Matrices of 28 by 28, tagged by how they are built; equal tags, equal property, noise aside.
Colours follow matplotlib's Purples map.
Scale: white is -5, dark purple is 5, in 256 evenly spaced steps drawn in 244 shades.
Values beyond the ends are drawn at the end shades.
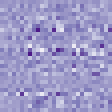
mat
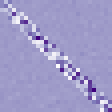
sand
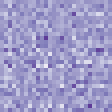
mat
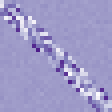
sand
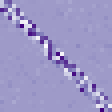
sand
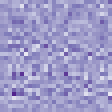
mat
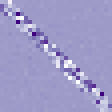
sand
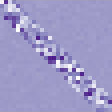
sand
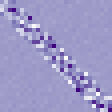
sand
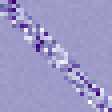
sand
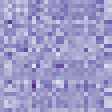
mat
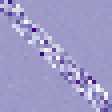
sand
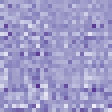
mat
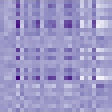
mat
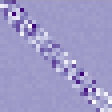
sand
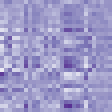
mat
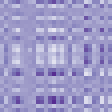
mat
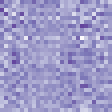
mat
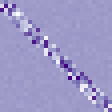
sand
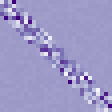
sand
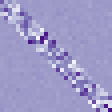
sand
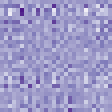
mat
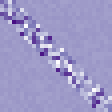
sand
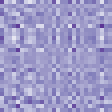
mat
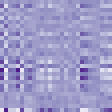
mat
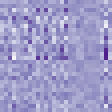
mat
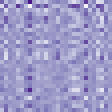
mat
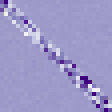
sand
